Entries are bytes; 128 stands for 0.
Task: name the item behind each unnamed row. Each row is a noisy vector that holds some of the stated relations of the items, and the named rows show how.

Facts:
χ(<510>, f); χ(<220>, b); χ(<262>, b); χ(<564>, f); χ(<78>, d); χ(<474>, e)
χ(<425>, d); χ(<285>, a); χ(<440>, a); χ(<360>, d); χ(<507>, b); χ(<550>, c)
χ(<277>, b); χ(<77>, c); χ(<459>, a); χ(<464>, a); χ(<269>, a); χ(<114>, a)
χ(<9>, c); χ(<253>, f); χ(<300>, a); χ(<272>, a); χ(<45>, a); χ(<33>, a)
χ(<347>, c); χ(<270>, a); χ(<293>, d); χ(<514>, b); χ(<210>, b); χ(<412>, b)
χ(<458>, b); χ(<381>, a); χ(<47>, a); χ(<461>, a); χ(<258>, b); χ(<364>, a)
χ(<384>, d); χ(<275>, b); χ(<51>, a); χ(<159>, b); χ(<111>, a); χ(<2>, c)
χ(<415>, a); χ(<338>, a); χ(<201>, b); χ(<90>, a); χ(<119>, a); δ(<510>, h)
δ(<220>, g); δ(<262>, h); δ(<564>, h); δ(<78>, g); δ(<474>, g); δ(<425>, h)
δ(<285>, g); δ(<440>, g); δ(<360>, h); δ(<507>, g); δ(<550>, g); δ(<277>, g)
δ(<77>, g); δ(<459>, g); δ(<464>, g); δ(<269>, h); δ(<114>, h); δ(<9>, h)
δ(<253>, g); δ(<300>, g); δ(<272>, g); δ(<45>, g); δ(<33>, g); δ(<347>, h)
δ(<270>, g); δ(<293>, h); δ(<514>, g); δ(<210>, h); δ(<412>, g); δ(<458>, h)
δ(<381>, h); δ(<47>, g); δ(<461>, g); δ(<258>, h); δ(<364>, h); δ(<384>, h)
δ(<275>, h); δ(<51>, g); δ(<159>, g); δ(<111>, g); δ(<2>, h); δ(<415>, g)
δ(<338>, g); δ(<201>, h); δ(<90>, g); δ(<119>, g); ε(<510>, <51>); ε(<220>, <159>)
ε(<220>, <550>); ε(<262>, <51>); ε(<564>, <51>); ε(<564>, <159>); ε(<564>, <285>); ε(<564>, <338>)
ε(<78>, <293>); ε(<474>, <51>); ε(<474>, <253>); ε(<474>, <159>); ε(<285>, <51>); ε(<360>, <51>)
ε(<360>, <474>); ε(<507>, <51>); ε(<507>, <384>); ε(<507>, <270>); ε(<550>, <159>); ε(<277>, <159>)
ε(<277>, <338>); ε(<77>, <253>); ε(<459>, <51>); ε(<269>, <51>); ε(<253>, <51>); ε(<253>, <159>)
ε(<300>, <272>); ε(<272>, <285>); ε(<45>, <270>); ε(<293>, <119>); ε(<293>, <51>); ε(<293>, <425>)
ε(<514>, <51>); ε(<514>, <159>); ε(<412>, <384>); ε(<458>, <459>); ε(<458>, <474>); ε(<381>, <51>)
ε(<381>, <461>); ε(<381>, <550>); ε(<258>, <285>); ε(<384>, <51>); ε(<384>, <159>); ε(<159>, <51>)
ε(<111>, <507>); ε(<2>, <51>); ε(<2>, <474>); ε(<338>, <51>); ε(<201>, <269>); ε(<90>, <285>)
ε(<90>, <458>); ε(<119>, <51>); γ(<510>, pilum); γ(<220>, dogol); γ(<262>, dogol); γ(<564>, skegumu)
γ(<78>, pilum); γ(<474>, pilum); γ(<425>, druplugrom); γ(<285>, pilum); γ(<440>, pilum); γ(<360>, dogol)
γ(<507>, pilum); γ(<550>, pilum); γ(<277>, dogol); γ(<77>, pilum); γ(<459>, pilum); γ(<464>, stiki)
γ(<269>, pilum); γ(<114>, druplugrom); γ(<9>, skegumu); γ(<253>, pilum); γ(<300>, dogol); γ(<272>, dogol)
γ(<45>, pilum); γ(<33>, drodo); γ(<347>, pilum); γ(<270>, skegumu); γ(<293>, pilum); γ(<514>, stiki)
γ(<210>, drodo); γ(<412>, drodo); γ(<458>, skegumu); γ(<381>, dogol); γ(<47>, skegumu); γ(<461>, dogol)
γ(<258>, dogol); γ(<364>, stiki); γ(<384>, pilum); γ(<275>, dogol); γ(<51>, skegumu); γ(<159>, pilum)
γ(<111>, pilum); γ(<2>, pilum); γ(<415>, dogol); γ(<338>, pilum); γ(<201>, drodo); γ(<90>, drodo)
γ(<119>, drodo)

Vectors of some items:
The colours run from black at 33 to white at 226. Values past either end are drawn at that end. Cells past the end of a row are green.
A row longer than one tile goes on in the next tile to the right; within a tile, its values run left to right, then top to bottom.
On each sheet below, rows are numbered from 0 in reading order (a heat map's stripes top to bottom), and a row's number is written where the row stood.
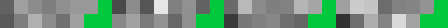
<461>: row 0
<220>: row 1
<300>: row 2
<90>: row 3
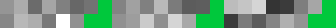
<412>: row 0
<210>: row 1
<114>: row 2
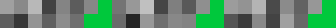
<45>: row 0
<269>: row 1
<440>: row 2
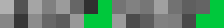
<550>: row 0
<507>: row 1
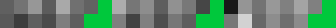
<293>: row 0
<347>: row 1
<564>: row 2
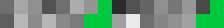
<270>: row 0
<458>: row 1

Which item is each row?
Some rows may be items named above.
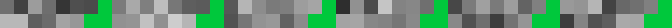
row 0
<514>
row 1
<210>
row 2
<381>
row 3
<262>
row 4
<253>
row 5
<425>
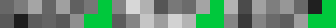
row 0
<384>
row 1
<119>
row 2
<550>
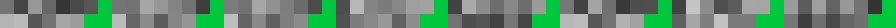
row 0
<514>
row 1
<474>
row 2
<474>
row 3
<381>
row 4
<510>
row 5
<514>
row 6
<51>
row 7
<77>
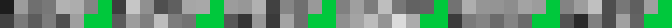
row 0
<360>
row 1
<51>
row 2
<440>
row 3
<210>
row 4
<272>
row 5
<285>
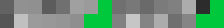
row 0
<47>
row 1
<9>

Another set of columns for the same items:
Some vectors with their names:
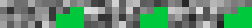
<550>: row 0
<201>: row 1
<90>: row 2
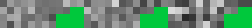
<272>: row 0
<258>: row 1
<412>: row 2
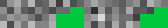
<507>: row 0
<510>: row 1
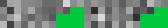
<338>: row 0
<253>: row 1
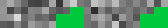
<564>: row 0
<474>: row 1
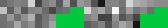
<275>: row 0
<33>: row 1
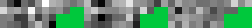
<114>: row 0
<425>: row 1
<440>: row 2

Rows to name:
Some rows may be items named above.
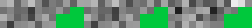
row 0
<360>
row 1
<360>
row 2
<270>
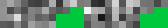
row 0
<564>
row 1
<210>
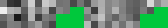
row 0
<210>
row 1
<285>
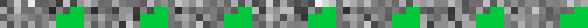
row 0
<159>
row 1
<550>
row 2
<474>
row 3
<51>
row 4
<474>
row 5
<384>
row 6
<415>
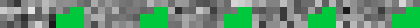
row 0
<119>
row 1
<300>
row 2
<47>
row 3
<384>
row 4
<45>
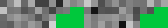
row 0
<458>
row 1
<347>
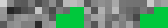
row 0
<9>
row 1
<461>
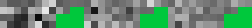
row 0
<514>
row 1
<45>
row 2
<381>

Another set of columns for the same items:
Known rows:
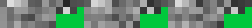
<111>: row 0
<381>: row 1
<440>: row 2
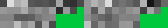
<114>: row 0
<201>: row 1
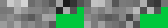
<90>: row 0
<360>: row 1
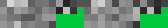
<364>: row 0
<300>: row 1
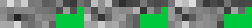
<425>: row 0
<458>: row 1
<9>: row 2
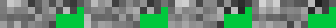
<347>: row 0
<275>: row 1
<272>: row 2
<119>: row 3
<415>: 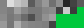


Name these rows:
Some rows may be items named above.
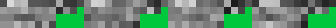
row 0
<114>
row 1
<474>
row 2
<90>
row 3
<564>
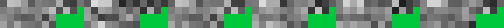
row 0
<360>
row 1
<270>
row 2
<360>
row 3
<461>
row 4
<119>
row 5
<474>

